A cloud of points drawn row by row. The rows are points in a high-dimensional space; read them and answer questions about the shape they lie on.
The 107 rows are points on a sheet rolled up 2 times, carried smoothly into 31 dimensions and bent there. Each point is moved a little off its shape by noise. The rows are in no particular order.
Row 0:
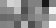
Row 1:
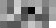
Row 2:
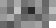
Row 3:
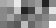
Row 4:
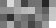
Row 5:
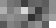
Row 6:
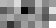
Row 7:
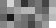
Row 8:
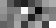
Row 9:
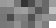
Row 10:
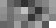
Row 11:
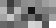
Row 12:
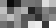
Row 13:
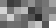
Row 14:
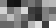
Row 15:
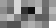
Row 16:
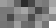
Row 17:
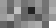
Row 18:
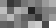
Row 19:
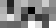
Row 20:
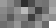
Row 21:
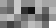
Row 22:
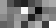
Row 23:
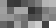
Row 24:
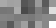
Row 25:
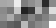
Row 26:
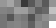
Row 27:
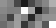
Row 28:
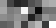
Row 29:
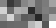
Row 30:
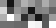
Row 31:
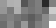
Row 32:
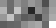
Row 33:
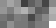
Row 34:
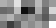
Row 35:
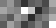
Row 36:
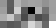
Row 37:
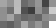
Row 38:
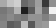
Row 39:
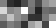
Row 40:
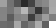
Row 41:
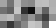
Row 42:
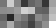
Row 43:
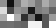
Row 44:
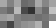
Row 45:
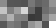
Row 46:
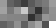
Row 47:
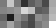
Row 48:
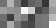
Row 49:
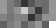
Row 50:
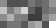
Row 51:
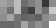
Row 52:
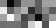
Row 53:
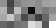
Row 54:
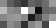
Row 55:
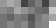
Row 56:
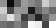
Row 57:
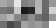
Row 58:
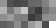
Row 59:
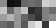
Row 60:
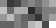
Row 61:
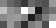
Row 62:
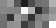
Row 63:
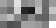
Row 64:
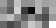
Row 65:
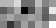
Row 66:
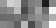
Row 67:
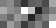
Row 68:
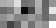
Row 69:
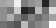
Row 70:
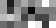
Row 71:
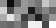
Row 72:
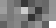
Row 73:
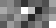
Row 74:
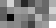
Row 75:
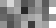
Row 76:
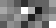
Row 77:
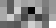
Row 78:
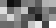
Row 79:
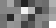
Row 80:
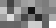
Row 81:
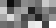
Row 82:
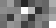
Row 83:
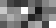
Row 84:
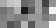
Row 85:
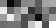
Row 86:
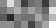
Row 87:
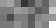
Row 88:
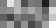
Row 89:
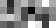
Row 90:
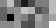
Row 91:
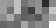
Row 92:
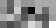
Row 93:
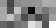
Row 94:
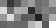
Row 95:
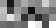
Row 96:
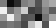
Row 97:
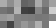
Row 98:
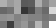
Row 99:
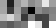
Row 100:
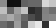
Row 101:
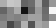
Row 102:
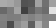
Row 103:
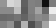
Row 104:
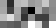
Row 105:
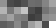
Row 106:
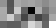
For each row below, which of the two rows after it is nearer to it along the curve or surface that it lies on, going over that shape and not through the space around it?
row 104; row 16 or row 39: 39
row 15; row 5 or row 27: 5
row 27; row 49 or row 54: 54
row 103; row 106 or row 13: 106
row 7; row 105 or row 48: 48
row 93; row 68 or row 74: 68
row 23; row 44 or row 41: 41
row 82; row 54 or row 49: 54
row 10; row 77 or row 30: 77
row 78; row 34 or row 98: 34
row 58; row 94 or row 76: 94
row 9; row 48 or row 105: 105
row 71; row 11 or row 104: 104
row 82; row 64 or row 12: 12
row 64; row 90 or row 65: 65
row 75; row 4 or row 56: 4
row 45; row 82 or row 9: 9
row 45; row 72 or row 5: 5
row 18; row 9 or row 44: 9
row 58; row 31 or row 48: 31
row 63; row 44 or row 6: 6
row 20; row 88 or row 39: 88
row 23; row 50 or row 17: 50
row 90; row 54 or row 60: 54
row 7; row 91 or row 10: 10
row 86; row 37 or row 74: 74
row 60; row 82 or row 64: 64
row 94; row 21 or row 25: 21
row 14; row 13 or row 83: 83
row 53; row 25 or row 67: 25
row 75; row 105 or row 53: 53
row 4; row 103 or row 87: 103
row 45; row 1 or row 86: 1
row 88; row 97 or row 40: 40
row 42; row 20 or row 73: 73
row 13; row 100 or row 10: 10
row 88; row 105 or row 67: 67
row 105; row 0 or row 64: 64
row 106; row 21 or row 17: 21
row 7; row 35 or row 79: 79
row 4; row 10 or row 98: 10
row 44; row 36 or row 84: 36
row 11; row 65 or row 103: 65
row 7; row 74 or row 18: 74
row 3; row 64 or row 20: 64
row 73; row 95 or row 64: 95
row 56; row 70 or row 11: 70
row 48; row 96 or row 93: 96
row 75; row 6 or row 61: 6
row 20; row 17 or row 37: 37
